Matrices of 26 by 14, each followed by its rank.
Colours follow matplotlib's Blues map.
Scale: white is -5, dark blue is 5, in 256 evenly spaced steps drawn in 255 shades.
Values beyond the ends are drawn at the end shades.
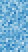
full rank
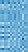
two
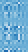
two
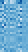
two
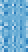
two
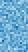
full rank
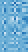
two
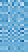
two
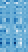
two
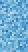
full rank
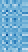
two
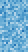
full rank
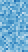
full rank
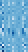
two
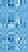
two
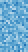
full rank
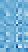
two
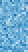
full rank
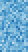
full rank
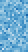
full rank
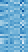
two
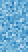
full rank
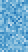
full rank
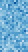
full rank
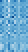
two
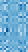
two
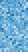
full rank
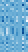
two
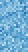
full rank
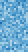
full rank
